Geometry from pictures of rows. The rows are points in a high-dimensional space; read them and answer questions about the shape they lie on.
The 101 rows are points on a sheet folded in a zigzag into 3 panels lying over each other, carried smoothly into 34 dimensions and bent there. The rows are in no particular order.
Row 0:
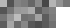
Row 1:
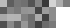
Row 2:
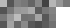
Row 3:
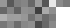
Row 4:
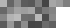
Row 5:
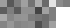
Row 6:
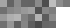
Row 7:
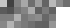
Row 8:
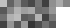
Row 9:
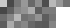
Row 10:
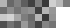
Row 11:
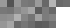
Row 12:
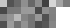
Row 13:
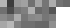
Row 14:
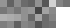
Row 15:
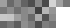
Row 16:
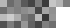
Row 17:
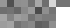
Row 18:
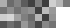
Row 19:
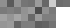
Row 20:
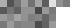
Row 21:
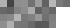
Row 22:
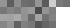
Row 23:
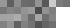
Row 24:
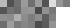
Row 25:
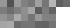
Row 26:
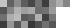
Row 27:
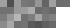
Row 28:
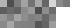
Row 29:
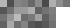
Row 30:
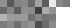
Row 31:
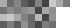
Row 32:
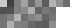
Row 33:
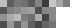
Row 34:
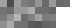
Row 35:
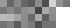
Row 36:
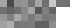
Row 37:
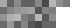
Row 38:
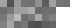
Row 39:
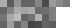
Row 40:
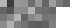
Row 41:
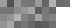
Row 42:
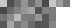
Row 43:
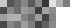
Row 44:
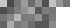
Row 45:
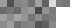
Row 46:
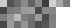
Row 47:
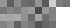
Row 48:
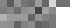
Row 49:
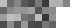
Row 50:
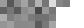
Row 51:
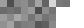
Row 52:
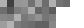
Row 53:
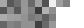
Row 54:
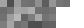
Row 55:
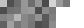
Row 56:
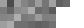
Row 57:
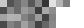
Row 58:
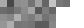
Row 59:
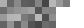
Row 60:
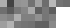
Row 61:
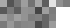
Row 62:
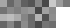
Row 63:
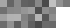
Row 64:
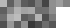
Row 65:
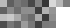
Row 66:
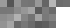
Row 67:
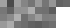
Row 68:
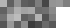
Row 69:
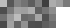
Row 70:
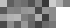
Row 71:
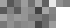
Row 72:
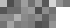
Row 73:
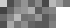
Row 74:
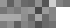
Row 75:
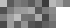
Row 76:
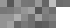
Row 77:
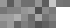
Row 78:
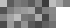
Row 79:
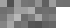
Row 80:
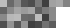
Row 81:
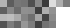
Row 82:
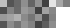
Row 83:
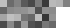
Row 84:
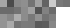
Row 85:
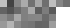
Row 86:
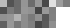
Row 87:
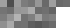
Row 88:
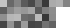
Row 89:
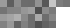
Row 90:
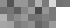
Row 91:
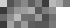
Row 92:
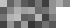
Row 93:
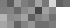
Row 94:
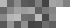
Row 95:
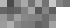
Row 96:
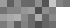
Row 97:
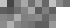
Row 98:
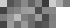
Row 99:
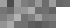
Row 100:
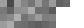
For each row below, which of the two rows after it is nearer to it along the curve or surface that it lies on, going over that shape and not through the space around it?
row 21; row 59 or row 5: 5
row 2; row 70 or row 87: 70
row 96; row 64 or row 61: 64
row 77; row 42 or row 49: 49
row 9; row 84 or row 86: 86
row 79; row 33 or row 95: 33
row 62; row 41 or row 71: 41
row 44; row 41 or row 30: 30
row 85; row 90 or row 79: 90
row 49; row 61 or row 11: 11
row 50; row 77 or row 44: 44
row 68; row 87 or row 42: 87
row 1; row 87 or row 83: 83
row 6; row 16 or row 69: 16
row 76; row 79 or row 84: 79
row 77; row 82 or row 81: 81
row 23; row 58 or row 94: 94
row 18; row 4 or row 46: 4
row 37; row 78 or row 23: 23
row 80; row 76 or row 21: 76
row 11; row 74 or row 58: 74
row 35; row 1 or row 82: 1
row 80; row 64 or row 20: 64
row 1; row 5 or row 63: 63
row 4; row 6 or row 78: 6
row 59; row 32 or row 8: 8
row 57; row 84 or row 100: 84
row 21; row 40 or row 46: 40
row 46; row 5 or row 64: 5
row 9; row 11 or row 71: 71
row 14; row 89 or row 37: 89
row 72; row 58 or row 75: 58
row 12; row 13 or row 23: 13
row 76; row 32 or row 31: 31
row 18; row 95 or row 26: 26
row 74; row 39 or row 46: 39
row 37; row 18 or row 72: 18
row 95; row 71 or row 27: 71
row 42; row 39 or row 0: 0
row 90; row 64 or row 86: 86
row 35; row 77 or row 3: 77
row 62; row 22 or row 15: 15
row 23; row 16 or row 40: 16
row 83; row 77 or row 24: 77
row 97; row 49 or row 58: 58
